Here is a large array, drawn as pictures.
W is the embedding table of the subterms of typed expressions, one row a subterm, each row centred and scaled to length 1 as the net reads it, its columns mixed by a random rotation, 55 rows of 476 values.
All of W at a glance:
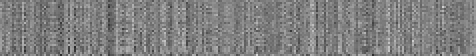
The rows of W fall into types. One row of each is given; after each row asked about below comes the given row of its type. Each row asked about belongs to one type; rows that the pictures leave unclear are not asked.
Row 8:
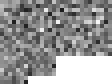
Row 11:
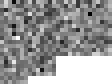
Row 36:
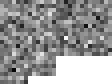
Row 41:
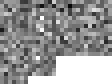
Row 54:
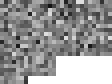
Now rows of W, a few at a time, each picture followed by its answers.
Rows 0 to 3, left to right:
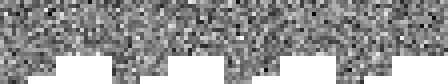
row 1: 54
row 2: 11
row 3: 36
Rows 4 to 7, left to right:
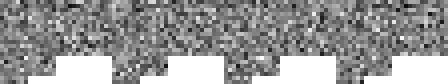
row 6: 41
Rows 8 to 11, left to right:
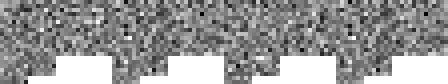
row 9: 11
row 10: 41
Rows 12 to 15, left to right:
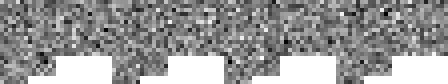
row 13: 8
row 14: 41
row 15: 8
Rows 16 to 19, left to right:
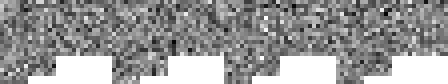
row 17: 11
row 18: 41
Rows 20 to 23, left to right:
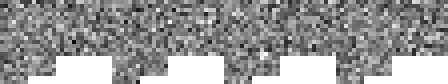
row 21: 8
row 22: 36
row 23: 54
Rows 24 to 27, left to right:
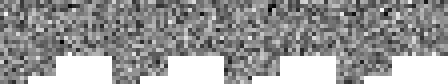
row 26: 54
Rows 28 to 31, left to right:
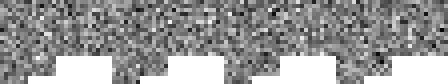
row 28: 41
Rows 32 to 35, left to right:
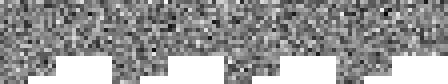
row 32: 54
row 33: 11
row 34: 36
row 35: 8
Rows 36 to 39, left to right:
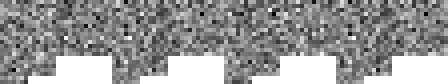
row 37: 11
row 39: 11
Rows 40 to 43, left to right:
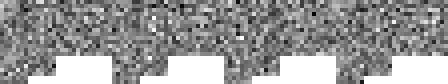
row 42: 11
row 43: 8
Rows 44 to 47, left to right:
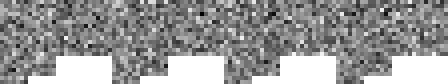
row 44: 36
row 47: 8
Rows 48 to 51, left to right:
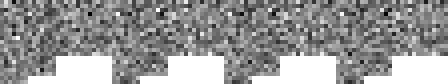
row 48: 11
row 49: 8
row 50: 8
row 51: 8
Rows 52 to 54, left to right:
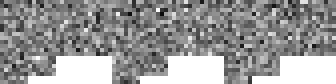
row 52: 41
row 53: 8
